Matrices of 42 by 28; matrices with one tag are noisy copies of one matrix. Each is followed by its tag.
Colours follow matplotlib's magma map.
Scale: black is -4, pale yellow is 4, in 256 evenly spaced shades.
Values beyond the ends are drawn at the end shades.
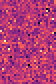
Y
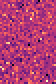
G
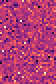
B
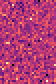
G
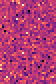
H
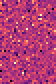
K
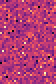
B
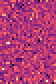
G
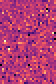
Y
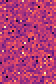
B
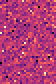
B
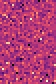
G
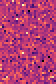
H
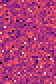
B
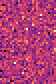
K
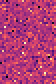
B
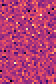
K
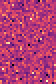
G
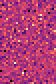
K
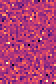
G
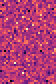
K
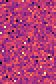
B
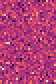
G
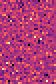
G
